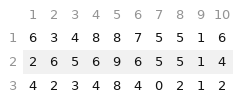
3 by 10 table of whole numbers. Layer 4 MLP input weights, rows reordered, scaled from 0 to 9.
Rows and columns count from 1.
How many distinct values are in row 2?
6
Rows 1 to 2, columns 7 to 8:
5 5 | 5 5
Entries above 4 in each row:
7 7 1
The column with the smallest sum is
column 9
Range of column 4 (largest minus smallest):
4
